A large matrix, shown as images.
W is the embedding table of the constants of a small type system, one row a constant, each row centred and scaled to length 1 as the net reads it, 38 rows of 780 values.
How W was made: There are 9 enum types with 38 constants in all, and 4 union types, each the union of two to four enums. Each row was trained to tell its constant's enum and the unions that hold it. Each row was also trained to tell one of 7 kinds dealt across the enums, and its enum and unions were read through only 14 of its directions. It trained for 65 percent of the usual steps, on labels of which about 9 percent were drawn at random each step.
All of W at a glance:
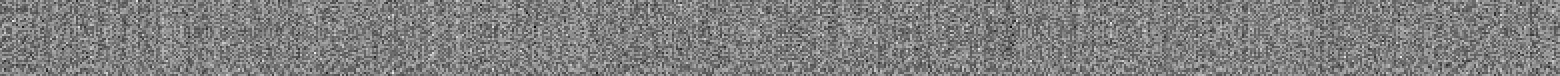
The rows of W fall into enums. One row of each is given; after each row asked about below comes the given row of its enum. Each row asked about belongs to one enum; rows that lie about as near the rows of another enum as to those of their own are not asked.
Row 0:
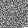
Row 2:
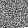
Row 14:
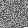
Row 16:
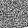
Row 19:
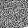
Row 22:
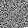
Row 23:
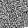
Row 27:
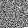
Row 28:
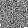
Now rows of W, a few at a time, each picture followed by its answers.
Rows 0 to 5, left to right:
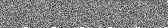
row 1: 19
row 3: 16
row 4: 2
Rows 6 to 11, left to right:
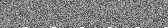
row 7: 19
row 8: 27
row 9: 0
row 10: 16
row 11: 0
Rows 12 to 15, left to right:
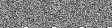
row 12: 28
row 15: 27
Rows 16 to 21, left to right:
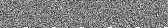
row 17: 28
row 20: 16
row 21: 2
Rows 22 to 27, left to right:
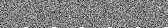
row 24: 16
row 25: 27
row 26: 28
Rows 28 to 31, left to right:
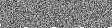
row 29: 16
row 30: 2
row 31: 19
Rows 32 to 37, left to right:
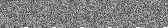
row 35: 27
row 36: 2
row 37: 19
